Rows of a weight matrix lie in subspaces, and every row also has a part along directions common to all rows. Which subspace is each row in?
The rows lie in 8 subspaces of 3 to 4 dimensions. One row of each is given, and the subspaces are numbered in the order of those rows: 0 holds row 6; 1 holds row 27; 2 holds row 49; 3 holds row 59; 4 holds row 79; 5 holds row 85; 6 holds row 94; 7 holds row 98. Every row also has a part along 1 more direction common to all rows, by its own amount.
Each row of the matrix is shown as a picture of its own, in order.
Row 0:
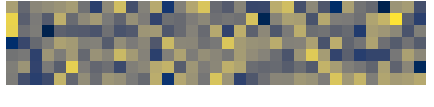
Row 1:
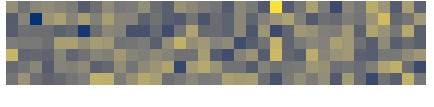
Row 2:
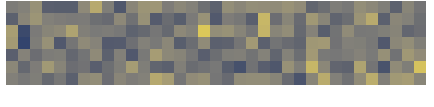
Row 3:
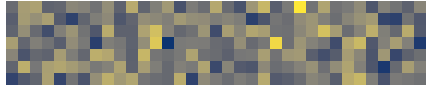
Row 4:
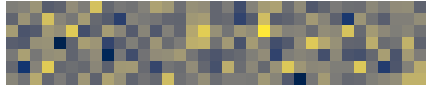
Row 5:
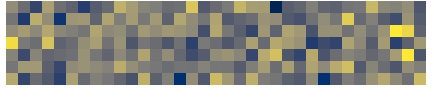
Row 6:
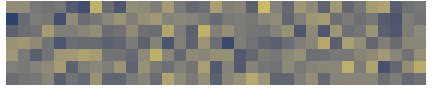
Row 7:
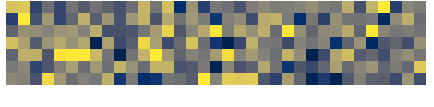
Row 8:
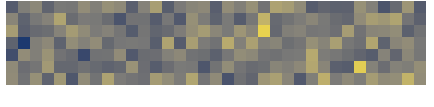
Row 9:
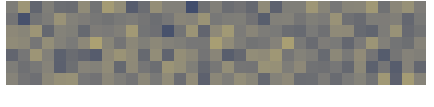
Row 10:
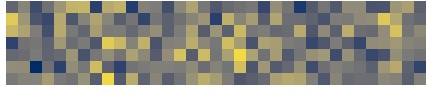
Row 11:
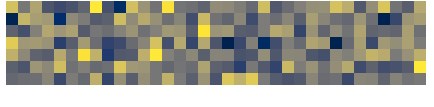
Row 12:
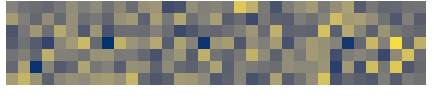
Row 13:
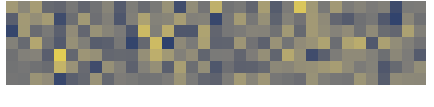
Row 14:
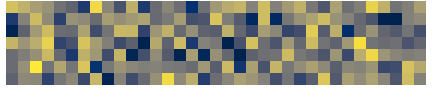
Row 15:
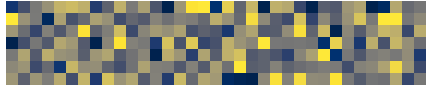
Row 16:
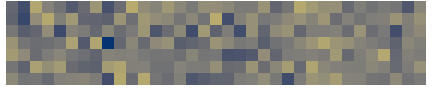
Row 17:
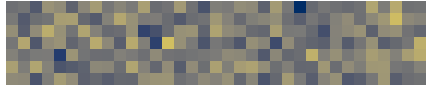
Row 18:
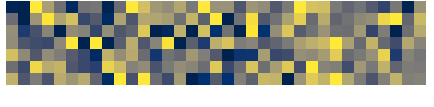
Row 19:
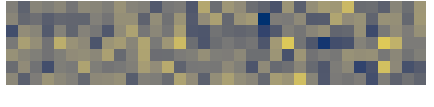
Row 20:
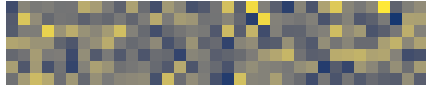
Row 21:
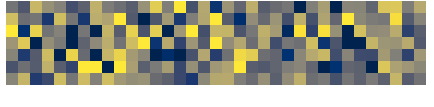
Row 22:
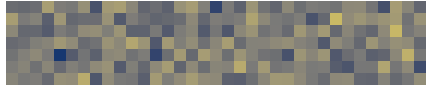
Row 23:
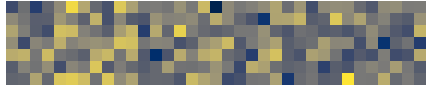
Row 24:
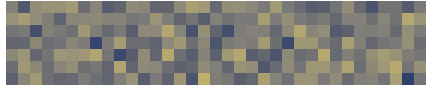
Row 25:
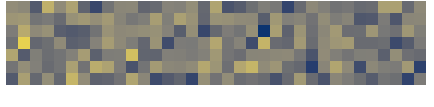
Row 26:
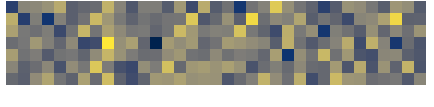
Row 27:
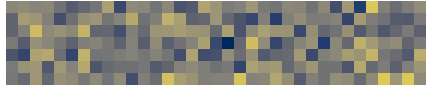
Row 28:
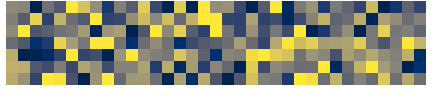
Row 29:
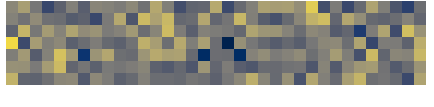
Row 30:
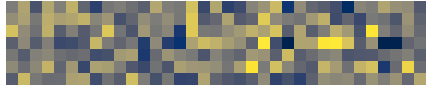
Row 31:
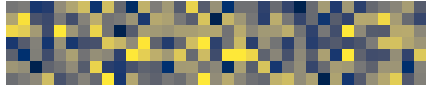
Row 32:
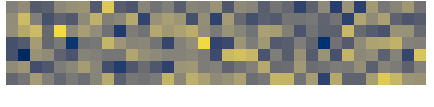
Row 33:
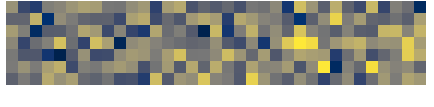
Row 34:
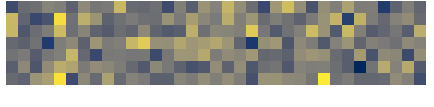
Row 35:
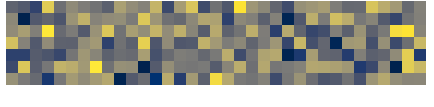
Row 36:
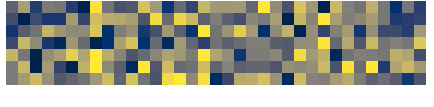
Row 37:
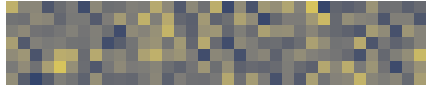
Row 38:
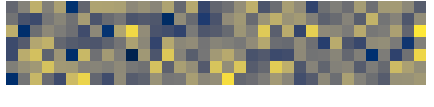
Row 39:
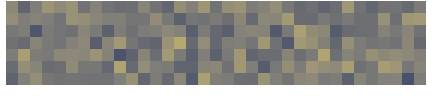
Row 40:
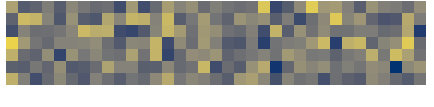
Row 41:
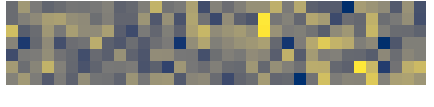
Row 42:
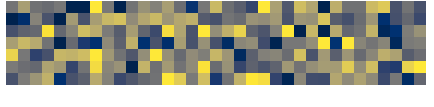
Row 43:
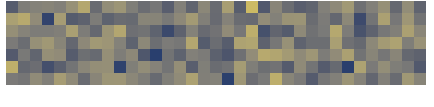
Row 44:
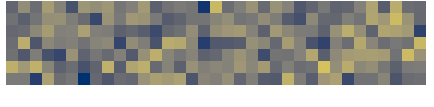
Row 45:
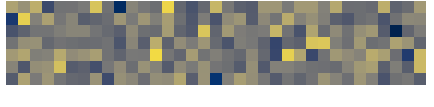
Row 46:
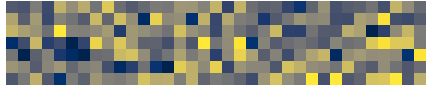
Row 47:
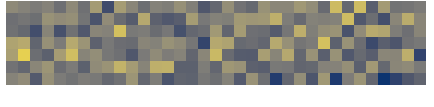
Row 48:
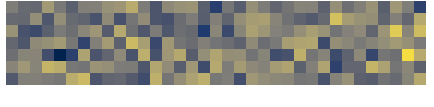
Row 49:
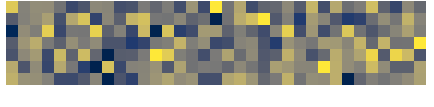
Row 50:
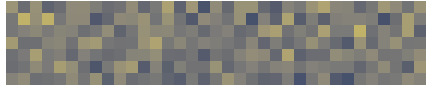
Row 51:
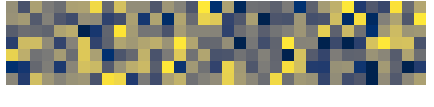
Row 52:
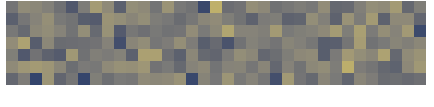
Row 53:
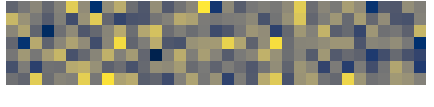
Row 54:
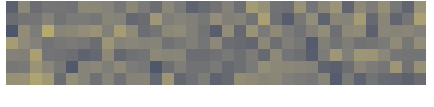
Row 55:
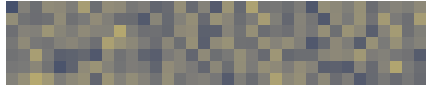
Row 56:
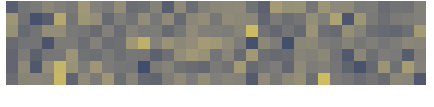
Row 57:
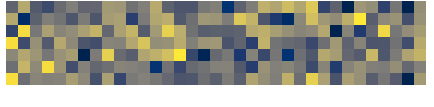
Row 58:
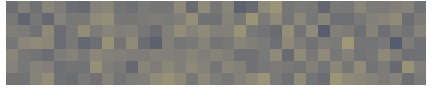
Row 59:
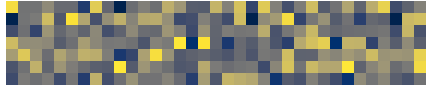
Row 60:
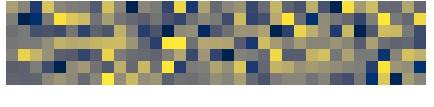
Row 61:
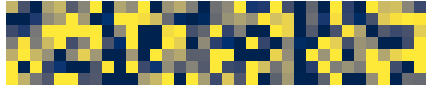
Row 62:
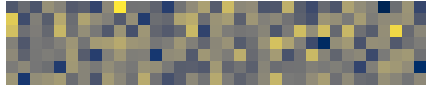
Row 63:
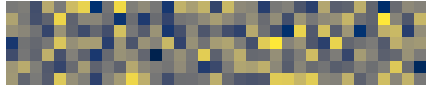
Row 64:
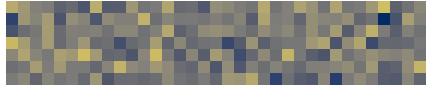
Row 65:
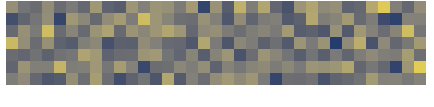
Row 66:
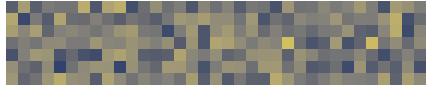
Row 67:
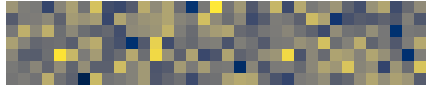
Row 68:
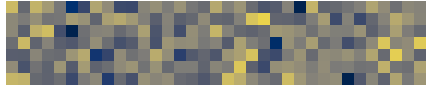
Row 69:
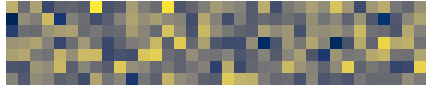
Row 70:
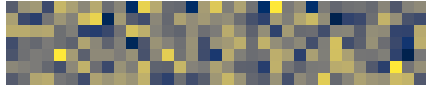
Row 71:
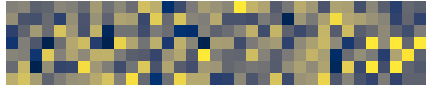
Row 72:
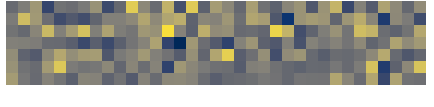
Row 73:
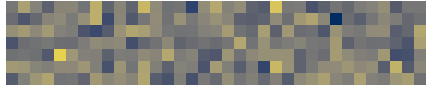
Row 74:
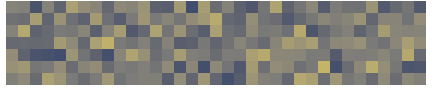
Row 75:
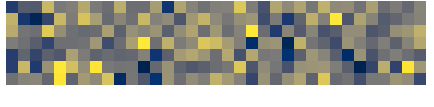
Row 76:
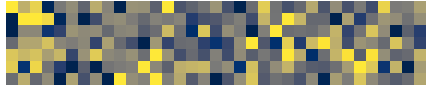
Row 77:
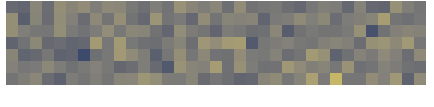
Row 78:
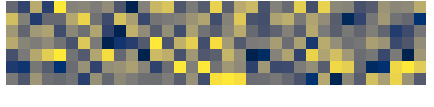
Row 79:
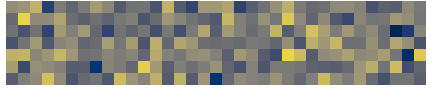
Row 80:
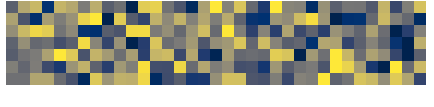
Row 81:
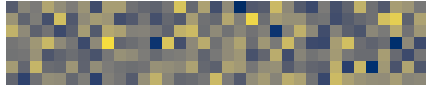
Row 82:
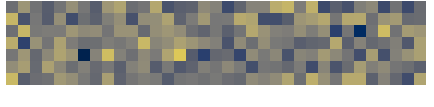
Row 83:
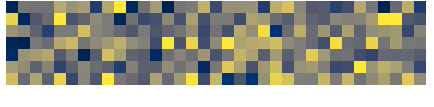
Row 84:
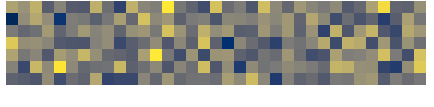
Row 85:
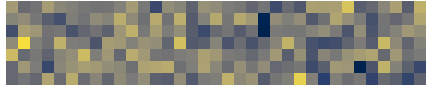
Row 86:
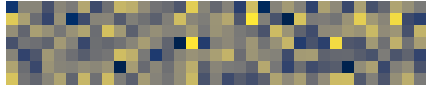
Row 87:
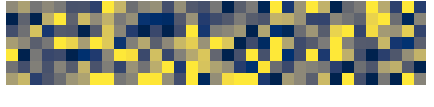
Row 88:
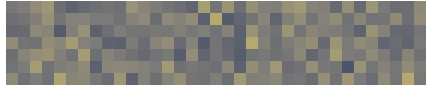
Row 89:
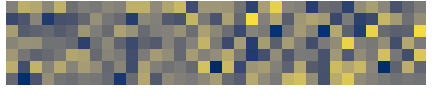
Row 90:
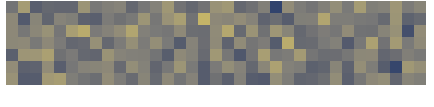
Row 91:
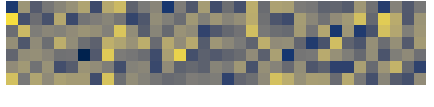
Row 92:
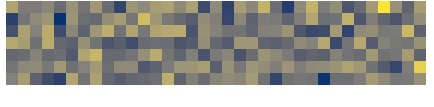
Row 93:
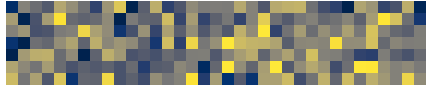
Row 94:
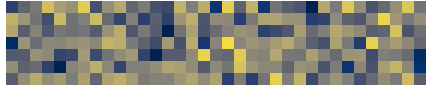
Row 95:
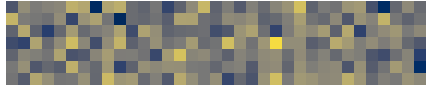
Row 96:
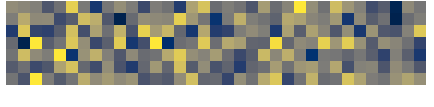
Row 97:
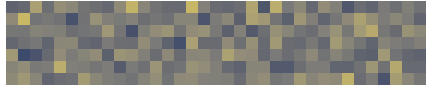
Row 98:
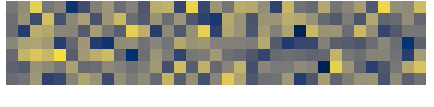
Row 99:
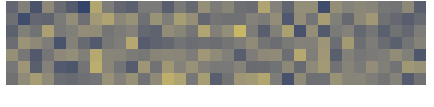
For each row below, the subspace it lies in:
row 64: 1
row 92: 4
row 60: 3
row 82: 6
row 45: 4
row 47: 1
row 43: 6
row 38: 7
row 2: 5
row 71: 0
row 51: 5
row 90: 3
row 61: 2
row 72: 3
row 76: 4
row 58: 0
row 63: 0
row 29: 6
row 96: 2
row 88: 1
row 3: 2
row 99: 0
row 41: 5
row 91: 6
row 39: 3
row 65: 4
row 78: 7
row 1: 3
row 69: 5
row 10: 1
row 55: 6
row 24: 3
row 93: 5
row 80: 7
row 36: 0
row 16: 1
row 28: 7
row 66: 3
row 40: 7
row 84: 0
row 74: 7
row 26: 0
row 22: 7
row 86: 3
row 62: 4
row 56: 4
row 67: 7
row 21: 2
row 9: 3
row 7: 1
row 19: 5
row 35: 4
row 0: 6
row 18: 1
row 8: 5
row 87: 3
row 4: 5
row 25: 5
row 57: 6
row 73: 7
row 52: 2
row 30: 5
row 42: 0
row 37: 6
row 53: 2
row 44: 2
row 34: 4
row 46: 1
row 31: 1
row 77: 1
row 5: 4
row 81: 0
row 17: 2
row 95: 2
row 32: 1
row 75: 4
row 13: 2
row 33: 7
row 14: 1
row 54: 6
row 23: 2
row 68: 2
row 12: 0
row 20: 6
